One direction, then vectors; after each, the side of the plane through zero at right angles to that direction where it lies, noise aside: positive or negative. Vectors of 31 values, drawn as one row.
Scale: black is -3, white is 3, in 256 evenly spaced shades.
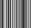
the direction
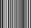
positive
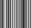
positive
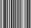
negative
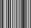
positive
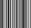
positive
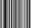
negative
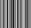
negative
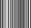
positive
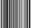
negative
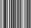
negative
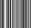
positive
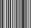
positive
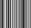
positive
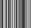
positive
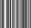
positive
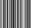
negative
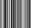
negative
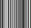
positive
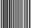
negative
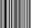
negative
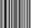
negative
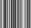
negative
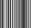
positive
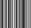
positive
